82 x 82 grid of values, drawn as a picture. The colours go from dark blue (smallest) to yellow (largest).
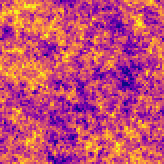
Ninth with the highest average: top left. Average level on the scale: 50%. Grain: blotchy. Ninth with the lowest average: middle right. Slope: none.
